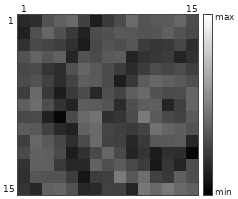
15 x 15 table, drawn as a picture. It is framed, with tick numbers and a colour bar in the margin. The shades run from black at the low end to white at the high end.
Concentric rings centre on the middle right. No single row or column stands out from its neighbours. There is no overall slope. On average the colour sits 30% of the way up the scale. The top right is the smoothest part.
